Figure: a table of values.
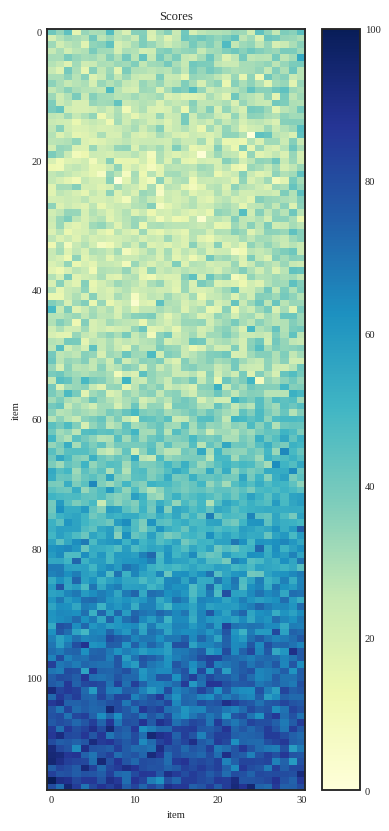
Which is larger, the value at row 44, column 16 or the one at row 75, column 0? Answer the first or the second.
the second
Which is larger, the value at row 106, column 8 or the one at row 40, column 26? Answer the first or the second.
the first
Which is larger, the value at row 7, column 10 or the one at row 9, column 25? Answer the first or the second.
the second
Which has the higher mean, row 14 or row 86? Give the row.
86
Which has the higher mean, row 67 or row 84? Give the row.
84
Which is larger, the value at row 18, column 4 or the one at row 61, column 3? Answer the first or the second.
the second
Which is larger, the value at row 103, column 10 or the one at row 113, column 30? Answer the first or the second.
the second
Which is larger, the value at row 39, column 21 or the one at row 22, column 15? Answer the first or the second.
the second
